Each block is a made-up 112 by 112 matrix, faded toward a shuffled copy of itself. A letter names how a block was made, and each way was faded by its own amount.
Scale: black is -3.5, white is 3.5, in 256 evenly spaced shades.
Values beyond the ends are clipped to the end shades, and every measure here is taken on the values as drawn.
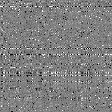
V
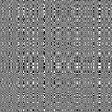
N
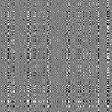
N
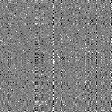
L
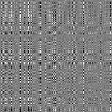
N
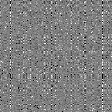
L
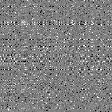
V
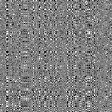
L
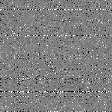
V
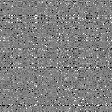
V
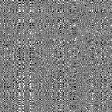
L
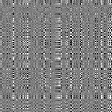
N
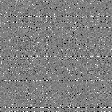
V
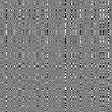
N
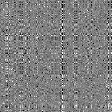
L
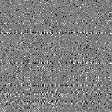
V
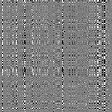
N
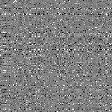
V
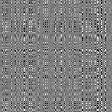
N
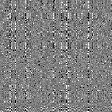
L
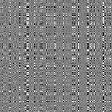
N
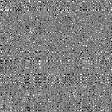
V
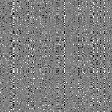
L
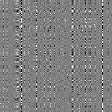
N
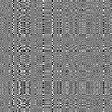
N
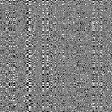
L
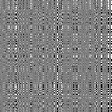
N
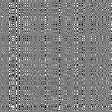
N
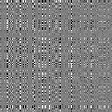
N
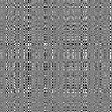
N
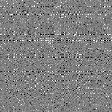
V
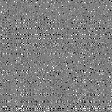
V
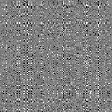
L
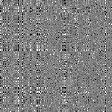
L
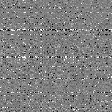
V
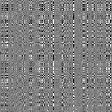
N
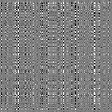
N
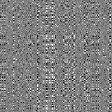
L
